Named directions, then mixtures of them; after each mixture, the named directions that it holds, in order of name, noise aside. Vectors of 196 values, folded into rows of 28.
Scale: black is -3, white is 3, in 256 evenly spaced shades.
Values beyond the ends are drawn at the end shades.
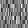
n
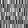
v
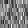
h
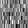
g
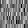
n, v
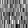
g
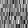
g, n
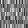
v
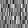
n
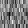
g, h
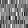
h, v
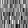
g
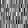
n, v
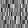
n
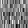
g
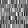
h, v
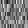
h, v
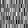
n, v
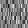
n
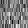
g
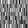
g, v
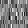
h, v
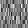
n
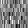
g
